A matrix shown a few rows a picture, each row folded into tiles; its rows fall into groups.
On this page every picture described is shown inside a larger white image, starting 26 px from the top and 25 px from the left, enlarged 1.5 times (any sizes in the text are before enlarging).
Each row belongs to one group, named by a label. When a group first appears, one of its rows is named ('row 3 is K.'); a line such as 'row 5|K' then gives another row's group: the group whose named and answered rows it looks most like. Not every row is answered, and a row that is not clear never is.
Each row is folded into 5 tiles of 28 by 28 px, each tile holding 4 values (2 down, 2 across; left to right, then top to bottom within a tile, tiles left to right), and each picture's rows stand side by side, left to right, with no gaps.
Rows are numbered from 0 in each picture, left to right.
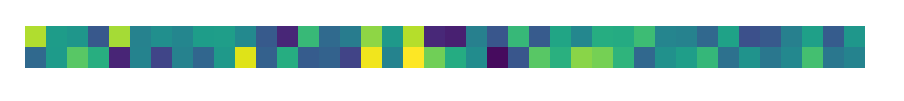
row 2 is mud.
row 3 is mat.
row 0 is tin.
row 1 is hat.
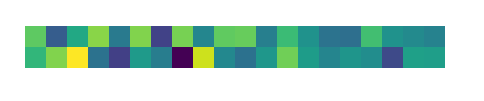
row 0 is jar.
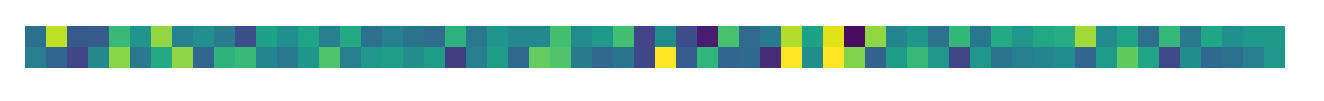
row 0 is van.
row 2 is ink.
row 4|tin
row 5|tin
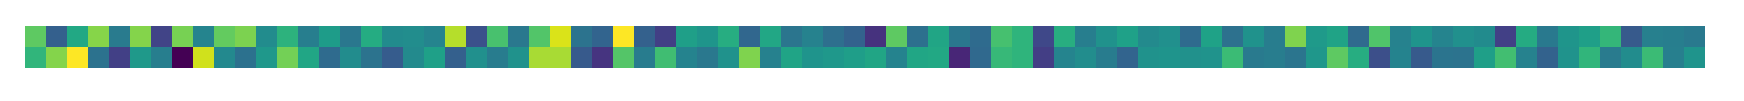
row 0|jar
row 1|tin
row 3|mud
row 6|tin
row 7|mud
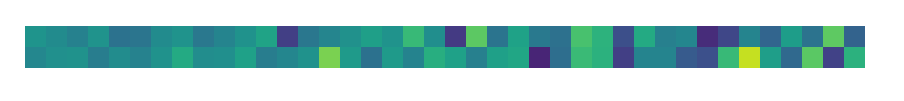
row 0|mat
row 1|van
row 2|mat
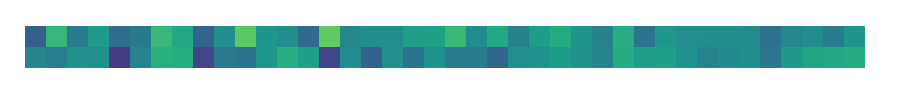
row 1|tin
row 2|ink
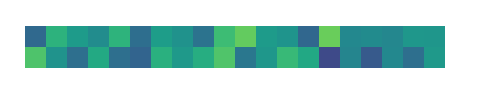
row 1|tin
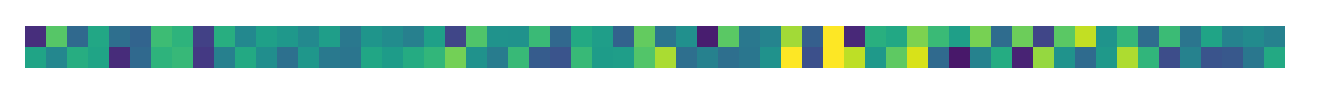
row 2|mat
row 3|hat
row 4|jar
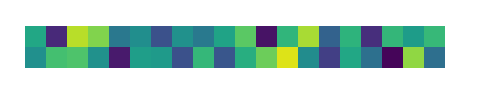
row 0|jar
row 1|jar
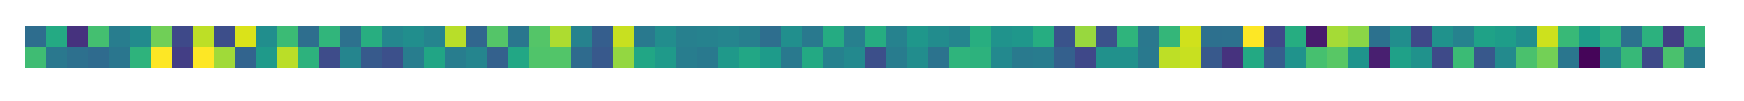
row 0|hat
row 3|van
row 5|ink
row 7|jar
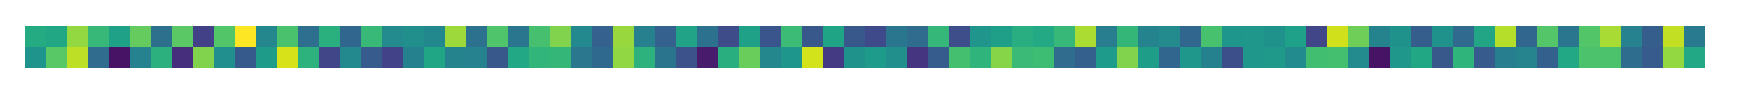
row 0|jar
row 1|tin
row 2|ink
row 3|van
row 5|tin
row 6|jar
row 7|ink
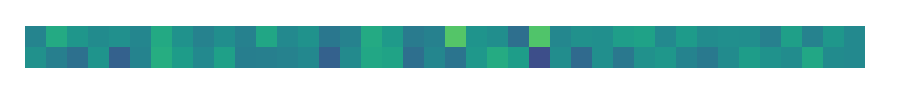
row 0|mat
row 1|mat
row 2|tin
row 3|van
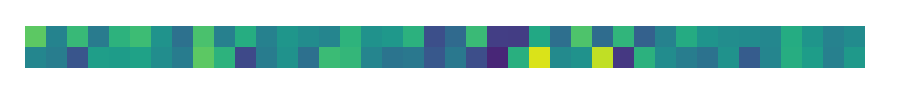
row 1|ink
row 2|van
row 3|mat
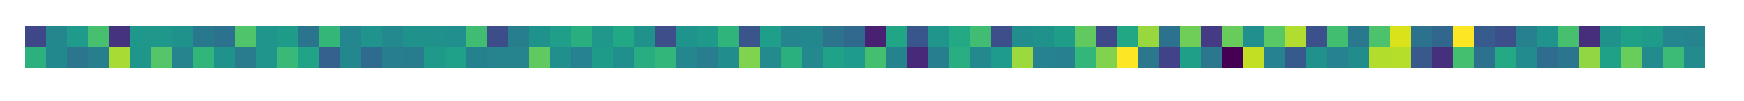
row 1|tin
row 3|mud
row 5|jar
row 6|ink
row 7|mud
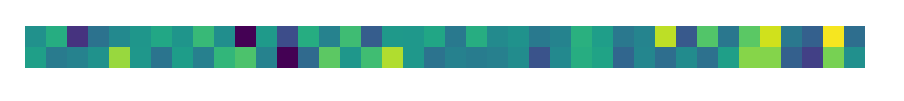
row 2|mat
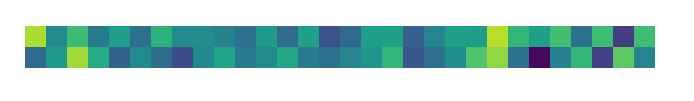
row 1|mat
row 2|jar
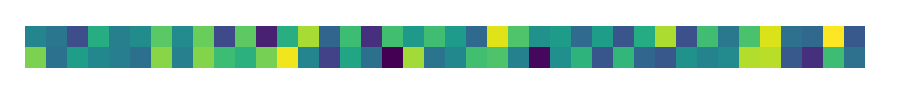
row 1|jar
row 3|ink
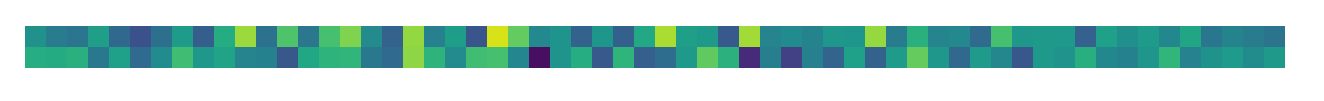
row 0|mat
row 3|tin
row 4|tin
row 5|mud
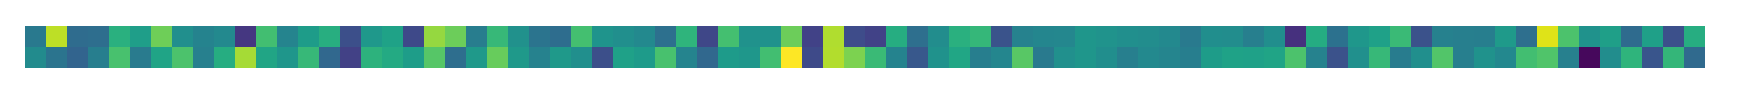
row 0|van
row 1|mat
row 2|tin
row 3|hat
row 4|mud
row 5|mat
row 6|mud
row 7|jar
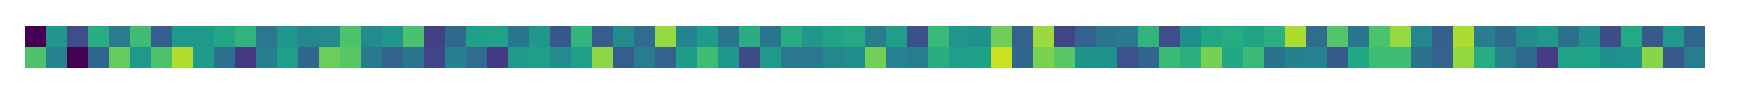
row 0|mud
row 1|ink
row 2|van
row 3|tin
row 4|hat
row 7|van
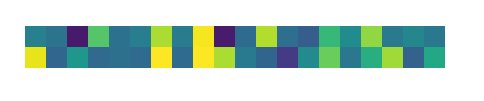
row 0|hat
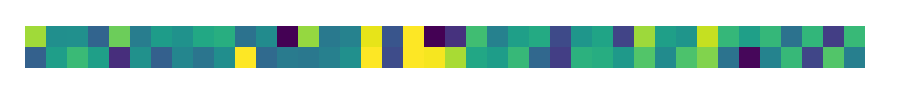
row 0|tin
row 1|hat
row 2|mat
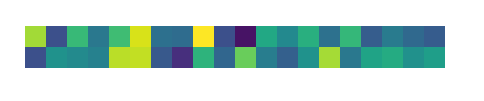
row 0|ink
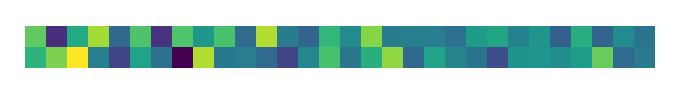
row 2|van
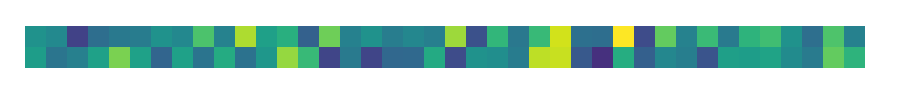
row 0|van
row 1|tin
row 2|ink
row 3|ink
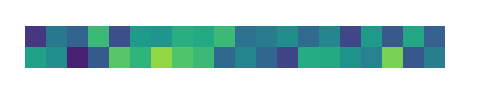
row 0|mud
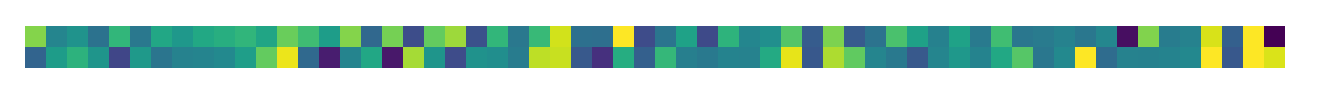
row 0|tin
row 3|hat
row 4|van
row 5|hat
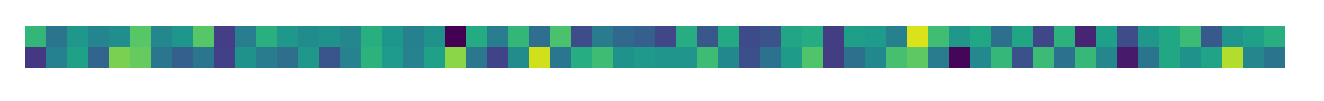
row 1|mat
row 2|mud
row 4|jar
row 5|mud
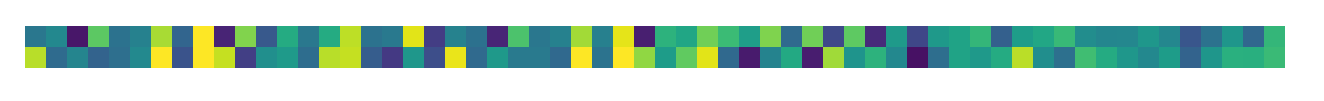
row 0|hat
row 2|hat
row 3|jar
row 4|mud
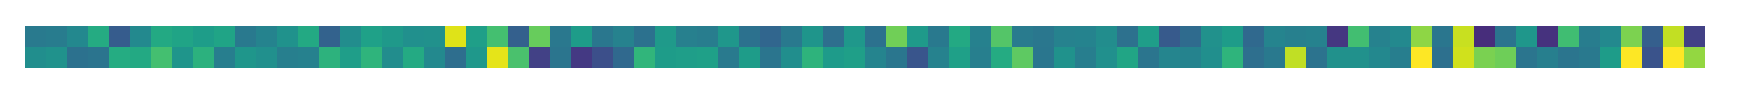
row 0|mud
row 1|mud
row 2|tin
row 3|mat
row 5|mat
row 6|hat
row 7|hat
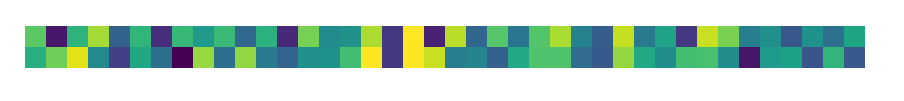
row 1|hat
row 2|ink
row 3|jar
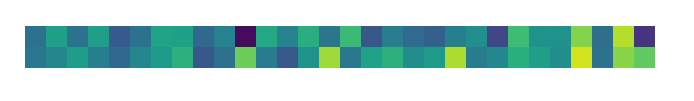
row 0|mat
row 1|mud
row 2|hat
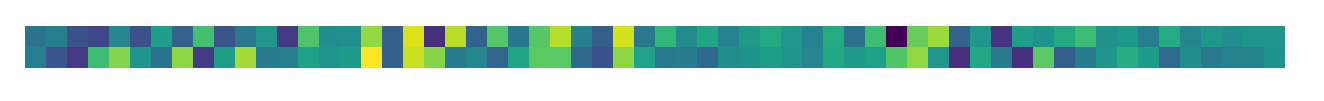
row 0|van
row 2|ink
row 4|jar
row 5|tin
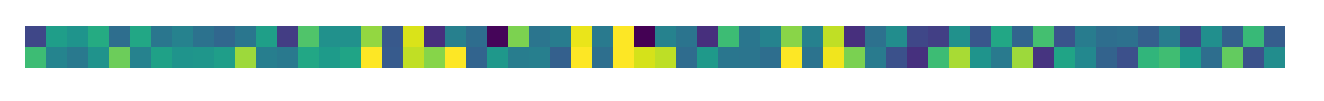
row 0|mud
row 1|hat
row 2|hat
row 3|hat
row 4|van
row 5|van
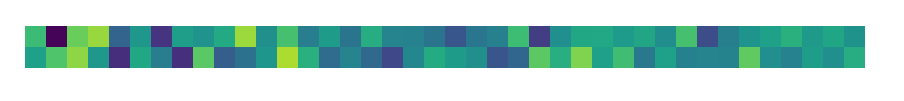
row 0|jar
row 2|mud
